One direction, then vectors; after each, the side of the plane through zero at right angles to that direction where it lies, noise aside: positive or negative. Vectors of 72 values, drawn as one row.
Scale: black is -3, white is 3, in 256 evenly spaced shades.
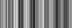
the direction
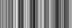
positive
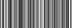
positive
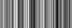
positive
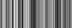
positive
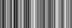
negative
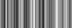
negative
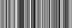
positive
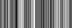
negative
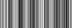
positive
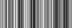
positive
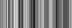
positive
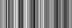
positive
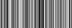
negative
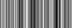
positive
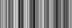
positive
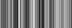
negative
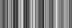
negative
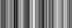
negative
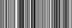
positive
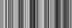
positive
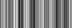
positive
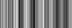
positive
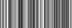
positive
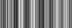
negative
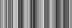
positive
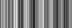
positive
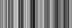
positive
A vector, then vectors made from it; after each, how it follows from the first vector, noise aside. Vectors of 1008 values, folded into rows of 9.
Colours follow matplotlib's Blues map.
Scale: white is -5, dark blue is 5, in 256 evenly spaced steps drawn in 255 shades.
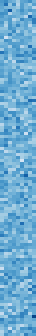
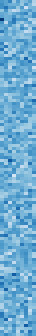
reversed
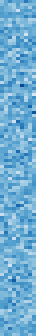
wrapped around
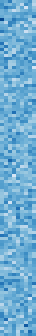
reversed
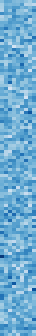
wrapped around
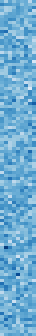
wrapped around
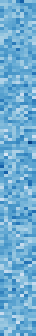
wrapped around
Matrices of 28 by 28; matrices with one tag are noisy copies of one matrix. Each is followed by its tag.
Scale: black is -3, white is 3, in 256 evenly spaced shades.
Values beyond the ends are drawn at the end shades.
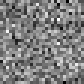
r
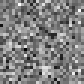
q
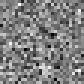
q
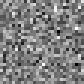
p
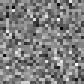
r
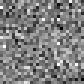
r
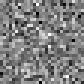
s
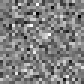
s
